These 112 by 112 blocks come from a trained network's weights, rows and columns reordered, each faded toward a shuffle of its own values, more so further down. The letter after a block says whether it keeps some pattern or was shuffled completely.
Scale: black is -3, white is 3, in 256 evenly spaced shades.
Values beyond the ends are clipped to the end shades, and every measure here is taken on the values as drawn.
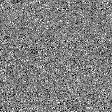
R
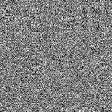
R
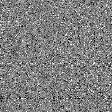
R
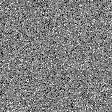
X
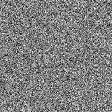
R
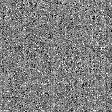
R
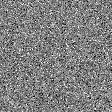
X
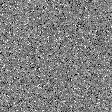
X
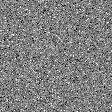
X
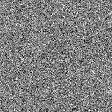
R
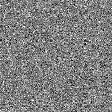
R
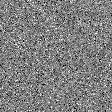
X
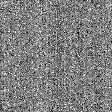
R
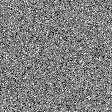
X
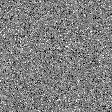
X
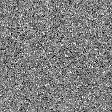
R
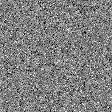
X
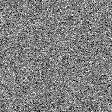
R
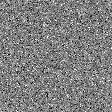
X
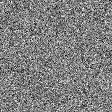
X
